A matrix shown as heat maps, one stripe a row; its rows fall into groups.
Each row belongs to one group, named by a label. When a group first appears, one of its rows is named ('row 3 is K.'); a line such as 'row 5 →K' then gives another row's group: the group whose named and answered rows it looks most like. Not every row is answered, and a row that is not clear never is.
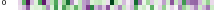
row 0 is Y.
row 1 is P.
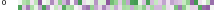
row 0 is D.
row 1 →P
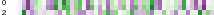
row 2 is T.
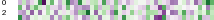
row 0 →Y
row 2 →D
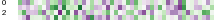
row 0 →P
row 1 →P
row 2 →T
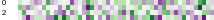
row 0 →D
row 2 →D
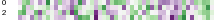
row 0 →D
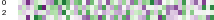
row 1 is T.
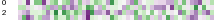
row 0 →Y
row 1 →D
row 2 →P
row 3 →Y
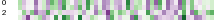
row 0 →P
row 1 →P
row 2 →D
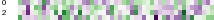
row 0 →P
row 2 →Y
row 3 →T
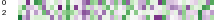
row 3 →T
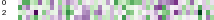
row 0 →D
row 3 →T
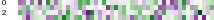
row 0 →D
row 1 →D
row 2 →P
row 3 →Y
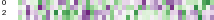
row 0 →T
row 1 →D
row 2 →P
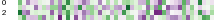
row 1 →P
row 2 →T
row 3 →T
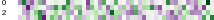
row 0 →Y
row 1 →Y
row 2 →Y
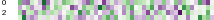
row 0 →P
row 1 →D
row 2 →P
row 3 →T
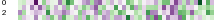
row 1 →D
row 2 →D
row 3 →P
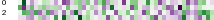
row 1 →P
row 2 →D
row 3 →Y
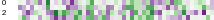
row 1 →D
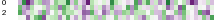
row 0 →Y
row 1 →P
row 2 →P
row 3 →T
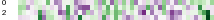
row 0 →T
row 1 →T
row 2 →T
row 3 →Y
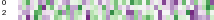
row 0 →D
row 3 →Y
